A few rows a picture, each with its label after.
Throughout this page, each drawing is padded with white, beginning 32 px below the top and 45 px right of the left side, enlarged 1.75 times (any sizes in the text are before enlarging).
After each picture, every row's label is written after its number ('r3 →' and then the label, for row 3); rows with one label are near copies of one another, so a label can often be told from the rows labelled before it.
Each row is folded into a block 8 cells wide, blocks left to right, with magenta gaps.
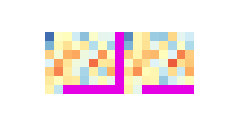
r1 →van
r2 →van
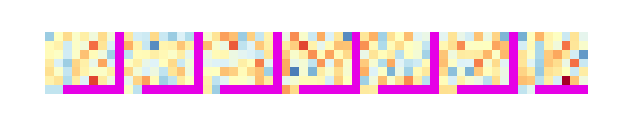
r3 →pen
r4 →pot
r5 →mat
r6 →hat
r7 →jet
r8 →hat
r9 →pen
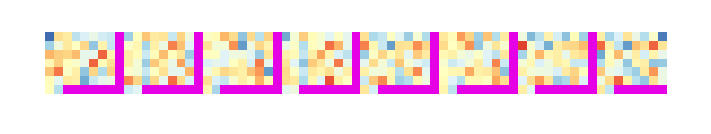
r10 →van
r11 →pen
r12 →mat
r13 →pen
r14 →pot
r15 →mat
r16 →pot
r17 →pot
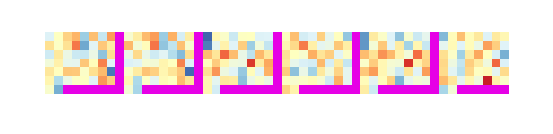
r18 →mat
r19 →mat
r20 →van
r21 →hat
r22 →van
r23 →pen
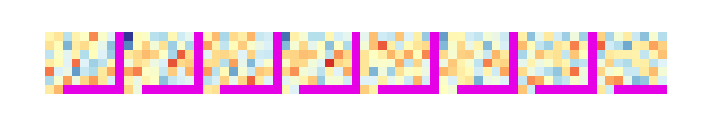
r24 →jet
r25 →van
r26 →jet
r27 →van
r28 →hat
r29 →van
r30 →pot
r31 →pot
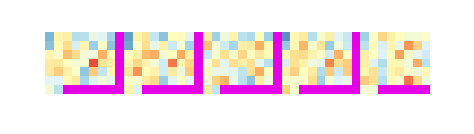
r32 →van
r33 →van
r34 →pot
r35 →van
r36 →pen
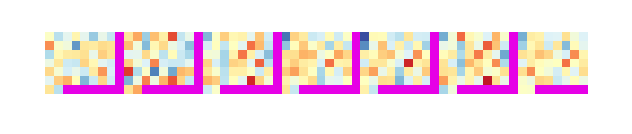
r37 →pot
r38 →jet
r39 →pen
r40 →van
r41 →van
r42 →pen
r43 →van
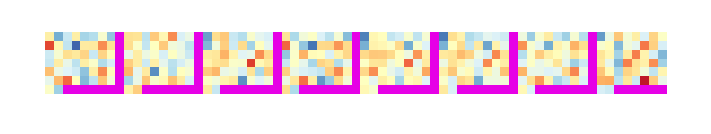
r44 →pot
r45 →jet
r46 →van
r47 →pot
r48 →van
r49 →van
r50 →pot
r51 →pen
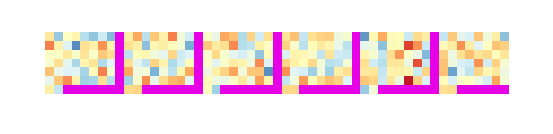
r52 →pot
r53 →jet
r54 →mat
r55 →jet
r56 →pen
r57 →hat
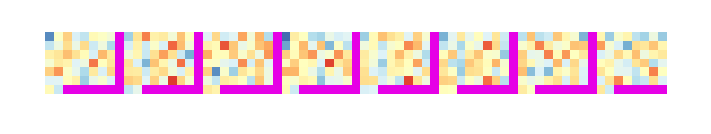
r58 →van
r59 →pen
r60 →hat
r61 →van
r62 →pen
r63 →pen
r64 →hat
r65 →pot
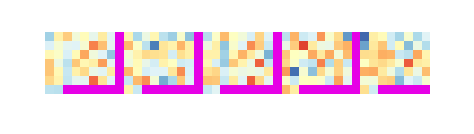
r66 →pen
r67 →pot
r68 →pen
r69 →hat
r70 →van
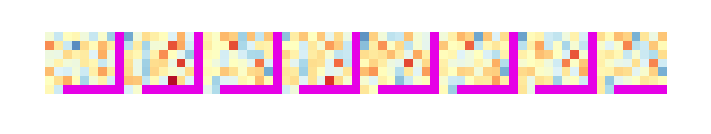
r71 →pot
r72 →pen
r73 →mat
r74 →pen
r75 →van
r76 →mat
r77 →van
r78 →mat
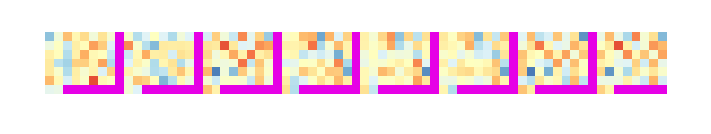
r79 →pen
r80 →pot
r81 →hat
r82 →mat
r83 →mat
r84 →mat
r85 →hat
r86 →hat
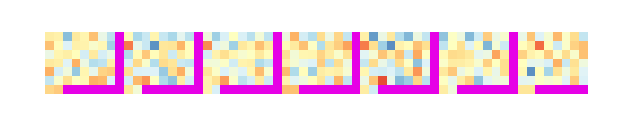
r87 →jet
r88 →pot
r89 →pot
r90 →hat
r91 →pot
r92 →van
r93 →hat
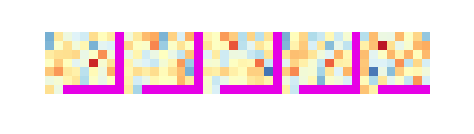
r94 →van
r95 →mat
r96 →mat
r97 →van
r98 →hat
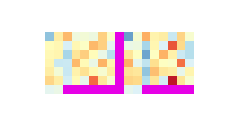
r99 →pen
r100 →pen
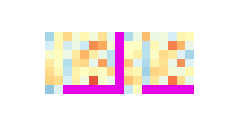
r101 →pen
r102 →pen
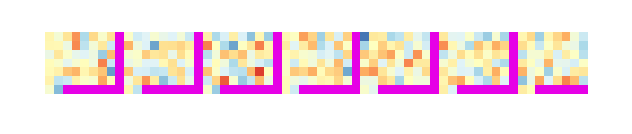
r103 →mat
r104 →pot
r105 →pot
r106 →mat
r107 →van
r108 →pot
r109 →jet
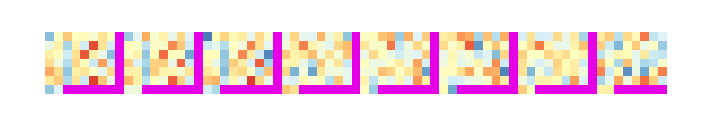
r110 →pen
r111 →pen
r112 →pen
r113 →hat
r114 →mat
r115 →mat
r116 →hat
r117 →jet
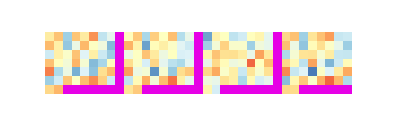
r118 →jet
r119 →jet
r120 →van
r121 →jet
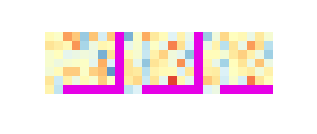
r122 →mat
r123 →pen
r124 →pen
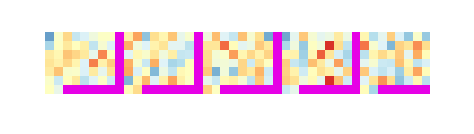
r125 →van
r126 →jet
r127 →hat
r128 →pen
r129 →pot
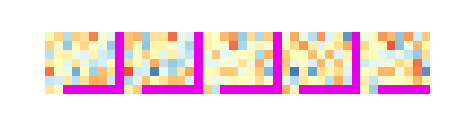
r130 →jet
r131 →jet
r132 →mat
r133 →hat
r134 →mat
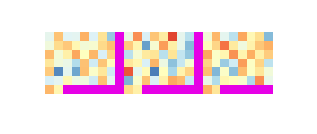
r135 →hat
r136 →jet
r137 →hat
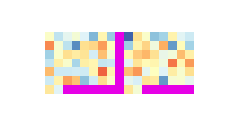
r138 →pot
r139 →van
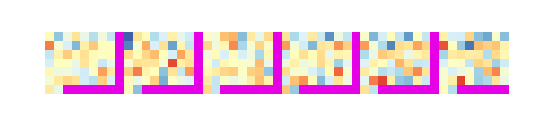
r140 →pot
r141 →van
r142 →mat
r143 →pot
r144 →pot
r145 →pot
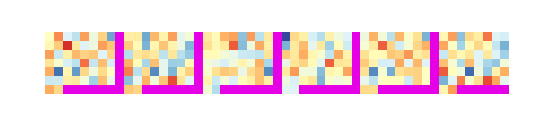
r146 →hat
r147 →jet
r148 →mat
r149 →van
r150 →hat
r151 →jet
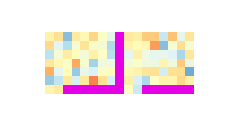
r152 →jet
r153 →mat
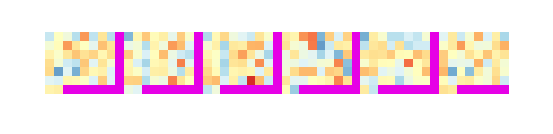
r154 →hat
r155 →pen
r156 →pen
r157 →mat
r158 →van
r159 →hat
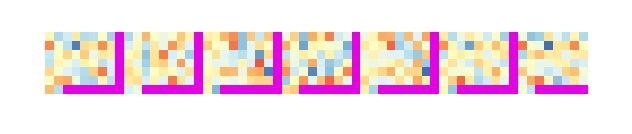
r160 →pot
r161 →pen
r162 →mat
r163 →jet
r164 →mat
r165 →pot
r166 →pot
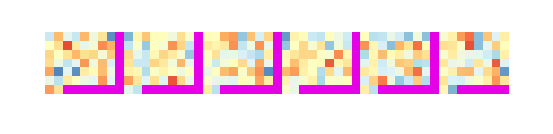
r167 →hat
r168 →pen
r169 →mat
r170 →van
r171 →pot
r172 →mat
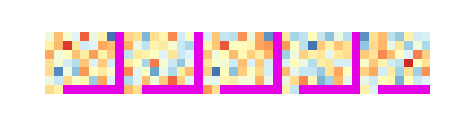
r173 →hat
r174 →jet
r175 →hat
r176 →pot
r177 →van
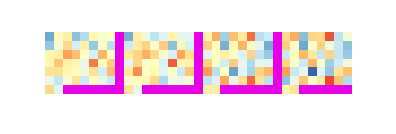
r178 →van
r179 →van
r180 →jet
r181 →jet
